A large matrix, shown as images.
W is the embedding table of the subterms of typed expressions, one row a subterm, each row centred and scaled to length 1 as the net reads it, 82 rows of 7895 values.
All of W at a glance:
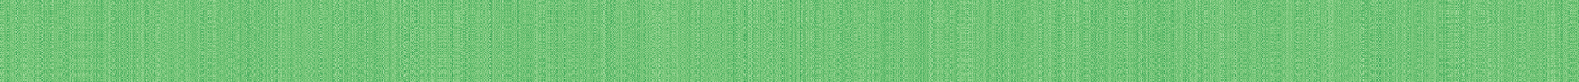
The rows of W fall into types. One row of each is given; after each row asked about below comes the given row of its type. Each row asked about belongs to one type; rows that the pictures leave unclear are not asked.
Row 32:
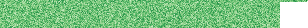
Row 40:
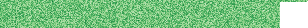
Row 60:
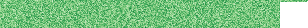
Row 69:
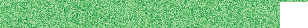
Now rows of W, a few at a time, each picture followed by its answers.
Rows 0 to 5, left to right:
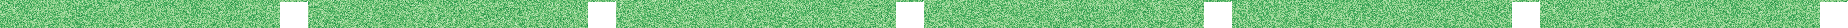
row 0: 69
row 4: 32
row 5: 69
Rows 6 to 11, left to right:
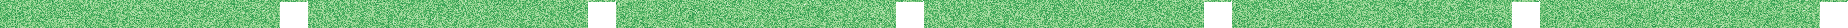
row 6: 40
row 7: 32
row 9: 32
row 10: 69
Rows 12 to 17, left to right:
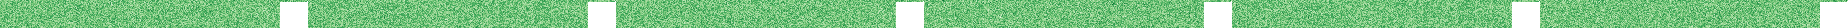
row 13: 69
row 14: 40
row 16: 69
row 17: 32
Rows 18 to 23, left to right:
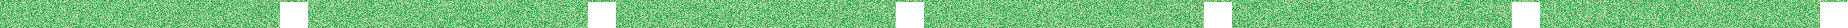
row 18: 32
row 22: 69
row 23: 32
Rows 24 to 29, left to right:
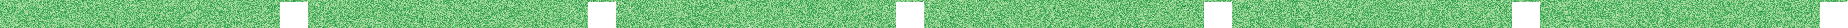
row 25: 40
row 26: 69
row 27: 60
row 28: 60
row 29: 40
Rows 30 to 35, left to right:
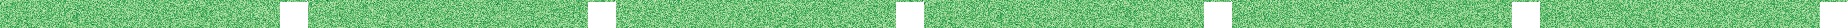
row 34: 40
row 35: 40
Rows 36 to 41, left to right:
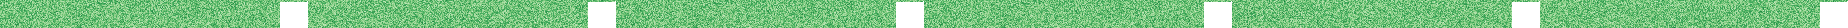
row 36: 32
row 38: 32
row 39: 32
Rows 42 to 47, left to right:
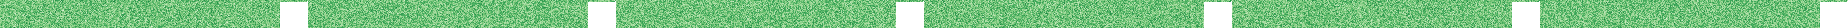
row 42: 32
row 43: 69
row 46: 69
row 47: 32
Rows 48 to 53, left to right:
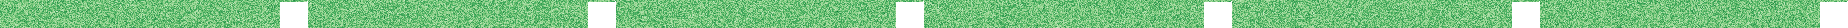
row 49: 69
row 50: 40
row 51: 69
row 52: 60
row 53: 32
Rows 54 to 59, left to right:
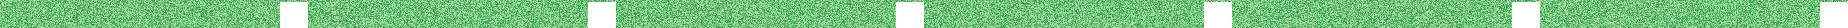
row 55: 40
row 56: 40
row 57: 32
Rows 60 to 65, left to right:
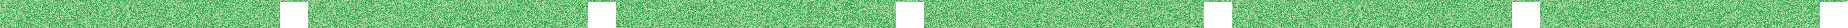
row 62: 69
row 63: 40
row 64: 60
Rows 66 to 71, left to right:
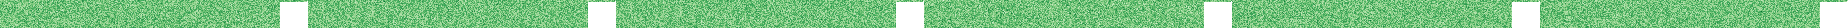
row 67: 32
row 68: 32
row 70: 40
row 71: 40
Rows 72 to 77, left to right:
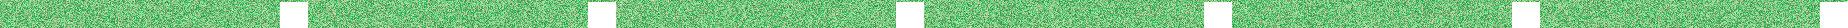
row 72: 40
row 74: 60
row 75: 69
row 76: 69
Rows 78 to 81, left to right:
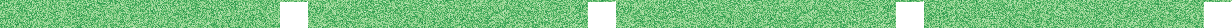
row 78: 32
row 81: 40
